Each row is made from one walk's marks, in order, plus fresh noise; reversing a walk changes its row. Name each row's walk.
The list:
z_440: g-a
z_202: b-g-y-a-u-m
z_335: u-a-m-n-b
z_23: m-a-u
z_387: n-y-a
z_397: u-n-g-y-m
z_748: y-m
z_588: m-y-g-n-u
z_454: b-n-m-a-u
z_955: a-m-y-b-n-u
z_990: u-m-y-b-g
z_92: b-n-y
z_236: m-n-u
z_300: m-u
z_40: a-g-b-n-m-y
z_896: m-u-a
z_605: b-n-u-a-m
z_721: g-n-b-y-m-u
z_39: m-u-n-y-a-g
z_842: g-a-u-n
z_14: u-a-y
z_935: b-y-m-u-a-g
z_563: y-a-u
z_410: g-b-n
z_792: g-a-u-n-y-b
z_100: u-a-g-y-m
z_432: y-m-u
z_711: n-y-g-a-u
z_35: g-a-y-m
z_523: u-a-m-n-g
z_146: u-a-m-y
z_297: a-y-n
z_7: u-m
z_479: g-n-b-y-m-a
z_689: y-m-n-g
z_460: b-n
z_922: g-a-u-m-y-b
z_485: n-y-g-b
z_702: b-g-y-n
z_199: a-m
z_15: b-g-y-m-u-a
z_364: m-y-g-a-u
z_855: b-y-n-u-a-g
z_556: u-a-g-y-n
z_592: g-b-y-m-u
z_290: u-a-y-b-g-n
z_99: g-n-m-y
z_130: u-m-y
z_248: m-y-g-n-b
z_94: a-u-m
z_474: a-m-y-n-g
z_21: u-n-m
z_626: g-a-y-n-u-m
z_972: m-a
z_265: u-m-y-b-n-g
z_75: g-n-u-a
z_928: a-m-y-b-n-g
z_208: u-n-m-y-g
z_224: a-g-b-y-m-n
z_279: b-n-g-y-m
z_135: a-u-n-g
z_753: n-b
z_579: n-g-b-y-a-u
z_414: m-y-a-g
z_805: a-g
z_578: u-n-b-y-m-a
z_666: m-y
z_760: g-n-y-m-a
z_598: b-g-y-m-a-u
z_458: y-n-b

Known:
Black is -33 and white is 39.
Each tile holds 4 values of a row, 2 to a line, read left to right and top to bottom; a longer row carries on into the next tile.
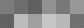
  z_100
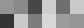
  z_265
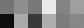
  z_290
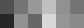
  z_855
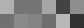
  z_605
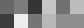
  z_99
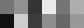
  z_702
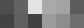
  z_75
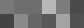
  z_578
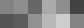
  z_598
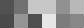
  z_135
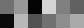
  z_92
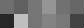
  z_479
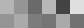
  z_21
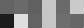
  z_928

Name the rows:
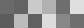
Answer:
z_523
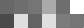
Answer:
z_689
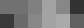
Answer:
z_15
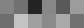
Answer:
z_748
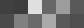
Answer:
z_440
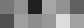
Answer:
z_130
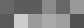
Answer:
z_35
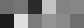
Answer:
z_40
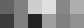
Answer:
z_842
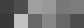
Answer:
z_760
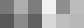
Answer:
z_588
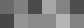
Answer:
z_146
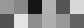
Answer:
z_279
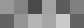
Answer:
z_202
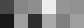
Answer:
z_556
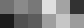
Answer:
z_579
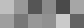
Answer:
z_7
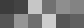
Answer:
z_805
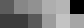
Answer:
z_563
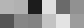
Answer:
z_721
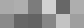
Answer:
z_236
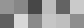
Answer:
z_397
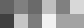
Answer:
z_208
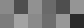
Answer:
z_199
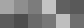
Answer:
z_454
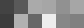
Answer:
z_39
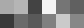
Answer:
z_955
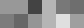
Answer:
z_432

